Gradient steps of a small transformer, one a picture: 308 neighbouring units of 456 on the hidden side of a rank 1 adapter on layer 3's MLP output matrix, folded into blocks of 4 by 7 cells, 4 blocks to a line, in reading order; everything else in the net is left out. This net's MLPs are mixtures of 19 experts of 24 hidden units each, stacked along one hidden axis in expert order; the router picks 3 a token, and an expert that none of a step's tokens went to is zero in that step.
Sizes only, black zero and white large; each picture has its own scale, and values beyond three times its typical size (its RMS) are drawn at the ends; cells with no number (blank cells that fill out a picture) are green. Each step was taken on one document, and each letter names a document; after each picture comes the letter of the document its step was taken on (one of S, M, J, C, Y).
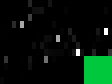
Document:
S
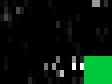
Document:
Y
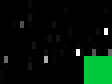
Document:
S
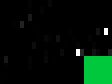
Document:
S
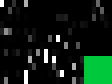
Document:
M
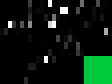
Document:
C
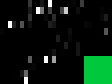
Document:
C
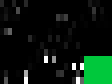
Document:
M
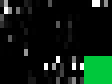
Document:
Y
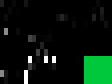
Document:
M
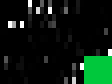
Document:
C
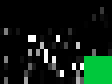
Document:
M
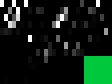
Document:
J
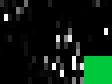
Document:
Y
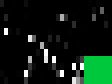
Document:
M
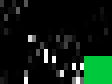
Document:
M
